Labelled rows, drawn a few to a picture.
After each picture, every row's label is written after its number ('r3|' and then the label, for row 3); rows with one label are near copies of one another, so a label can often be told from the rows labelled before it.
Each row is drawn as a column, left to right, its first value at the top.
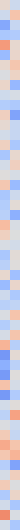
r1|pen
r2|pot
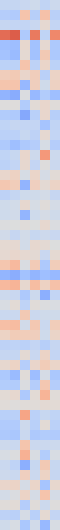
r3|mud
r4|mud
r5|pot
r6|mud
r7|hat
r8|mud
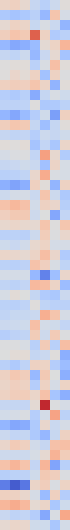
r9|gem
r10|gem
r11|gem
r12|mud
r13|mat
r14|pot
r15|pen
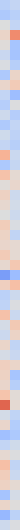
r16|mat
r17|mud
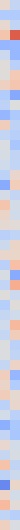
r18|gem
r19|mud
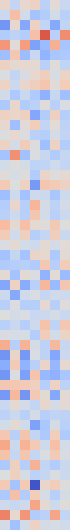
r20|pen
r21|hat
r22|pen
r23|gem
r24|mud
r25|pen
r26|mud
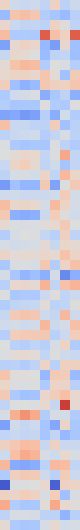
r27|gem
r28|pot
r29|pot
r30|pot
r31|mud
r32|gem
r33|mat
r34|mud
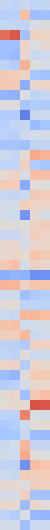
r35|mud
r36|mud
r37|pot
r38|mat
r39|mat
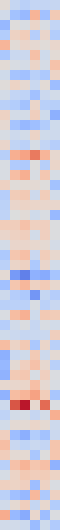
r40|pen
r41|mat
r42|mat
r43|hat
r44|mat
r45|pot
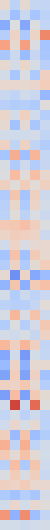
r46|pen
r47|mat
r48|pen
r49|mat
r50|mud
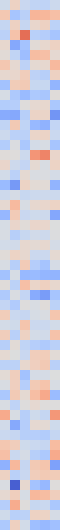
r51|pot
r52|gem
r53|mud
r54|hat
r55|hat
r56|pot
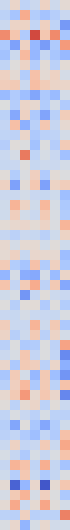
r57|mud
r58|gem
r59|hat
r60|mud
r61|gem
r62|mud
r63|pen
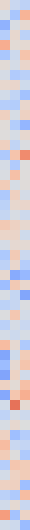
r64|pen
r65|mat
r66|hat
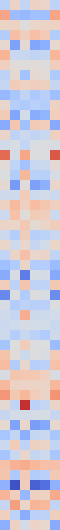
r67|hat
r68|gem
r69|mat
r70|gem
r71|gem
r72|hat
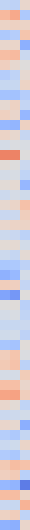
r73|hat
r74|hat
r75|gem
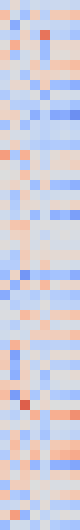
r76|hat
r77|pen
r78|mat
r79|pot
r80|mud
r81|pot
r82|pot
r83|pot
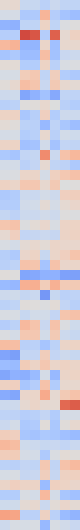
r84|pen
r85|pen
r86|mud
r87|mud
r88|hat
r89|mud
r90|mat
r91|mat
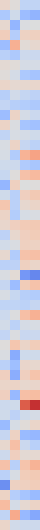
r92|gem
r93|pen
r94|mat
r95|mat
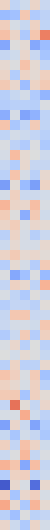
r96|gem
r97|mat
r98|pot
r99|gem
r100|mud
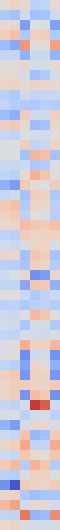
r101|gem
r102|gem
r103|pen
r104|mat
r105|mat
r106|pen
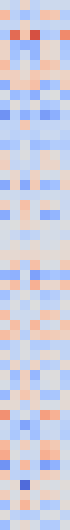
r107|pot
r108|mud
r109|gem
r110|mud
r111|pot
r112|pot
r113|mud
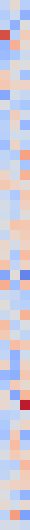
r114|mud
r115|pen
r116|mat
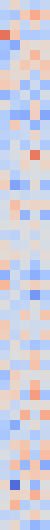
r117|mud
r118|gem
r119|pot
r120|hat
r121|pot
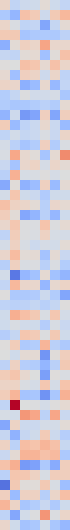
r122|gem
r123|mat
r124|pot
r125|pot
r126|pen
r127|pot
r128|hat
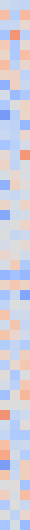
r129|pot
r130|mud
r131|hat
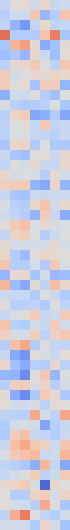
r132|mud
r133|pen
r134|pen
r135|pot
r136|gem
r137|mud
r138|pot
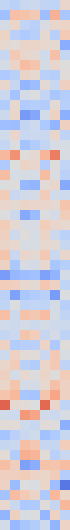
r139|mat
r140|hat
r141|pot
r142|pot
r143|mat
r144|hat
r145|gem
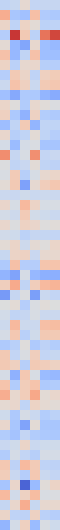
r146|hat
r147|mud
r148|gem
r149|hat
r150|mud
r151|mud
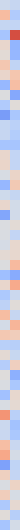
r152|pot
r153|mud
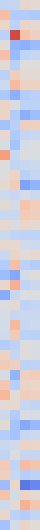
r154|hat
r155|mud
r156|gem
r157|gem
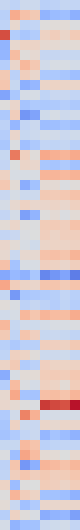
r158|mud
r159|hat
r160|pot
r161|pot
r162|mat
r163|mat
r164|mat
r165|mat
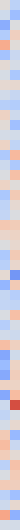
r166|pen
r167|mat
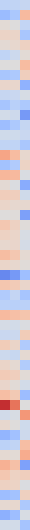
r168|mat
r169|mat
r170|pot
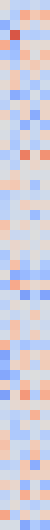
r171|pen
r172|mud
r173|hat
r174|pot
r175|hat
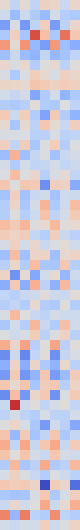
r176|pen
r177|mat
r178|pen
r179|mud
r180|gem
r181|pen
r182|mud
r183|gem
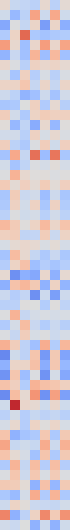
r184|pen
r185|mat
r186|mud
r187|hat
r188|pen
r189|hat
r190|pen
